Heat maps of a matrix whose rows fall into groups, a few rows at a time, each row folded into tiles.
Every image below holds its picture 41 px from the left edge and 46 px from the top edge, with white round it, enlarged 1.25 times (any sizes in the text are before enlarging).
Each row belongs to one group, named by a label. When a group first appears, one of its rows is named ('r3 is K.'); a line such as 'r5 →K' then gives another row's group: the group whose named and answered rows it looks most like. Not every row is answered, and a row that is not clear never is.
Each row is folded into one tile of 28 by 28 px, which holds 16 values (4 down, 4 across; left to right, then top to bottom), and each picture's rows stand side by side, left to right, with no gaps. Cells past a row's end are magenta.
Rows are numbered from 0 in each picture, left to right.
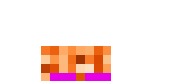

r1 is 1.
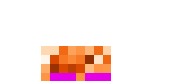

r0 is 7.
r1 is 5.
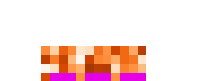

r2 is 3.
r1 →7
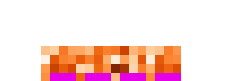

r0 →7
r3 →7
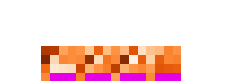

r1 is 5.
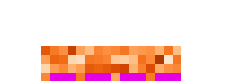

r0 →3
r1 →7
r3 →5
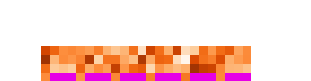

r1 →5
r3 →3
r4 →7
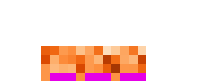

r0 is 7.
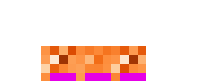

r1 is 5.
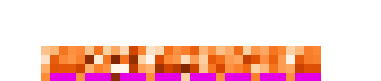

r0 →7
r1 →5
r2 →1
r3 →7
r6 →1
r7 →7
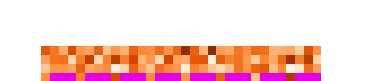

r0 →3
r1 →5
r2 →1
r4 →3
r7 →1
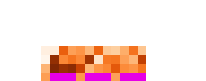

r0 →7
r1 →5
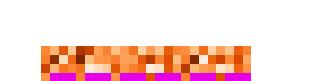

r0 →5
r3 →1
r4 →5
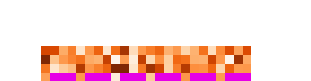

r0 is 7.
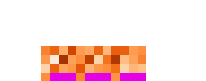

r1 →5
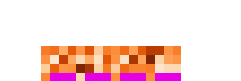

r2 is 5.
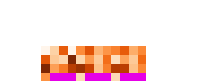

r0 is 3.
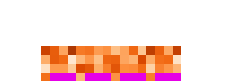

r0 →3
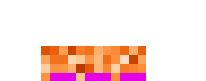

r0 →3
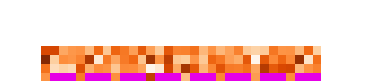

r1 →5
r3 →1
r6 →7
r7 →5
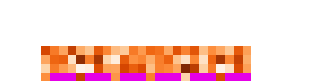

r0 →3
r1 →1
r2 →7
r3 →3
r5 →1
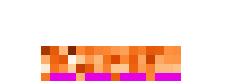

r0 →3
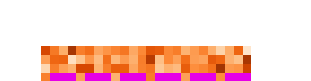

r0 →3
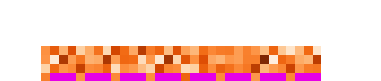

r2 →3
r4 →1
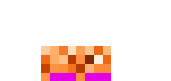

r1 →5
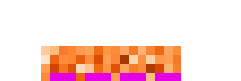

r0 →7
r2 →5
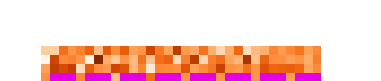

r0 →7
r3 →3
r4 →5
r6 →7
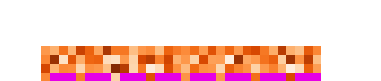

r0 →5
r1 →3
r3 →1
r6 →3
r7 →1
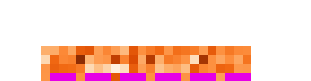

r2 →1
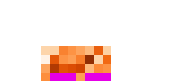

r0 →7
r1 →5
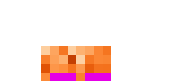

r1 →7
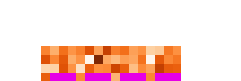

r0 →1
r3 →7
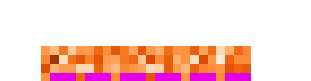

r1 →1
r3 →1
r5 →7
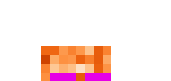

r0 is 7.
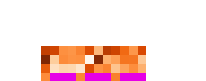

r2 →3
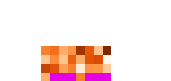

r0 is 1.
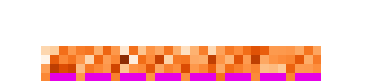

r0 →7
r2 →5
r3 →5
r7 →5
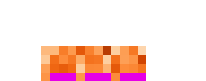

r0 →7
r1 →3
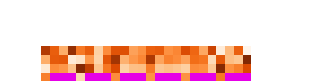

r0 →3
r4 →3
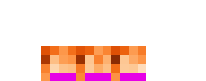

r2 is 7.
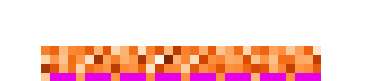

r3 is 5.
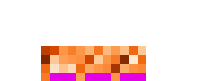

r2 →5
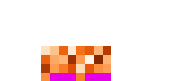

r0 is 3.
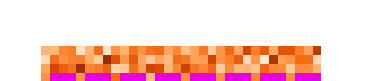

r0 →7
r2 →1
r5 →3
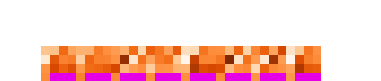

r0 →7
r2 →5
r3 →3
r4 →7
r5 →5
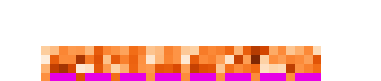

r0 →7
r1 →1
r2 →1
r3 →7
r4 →7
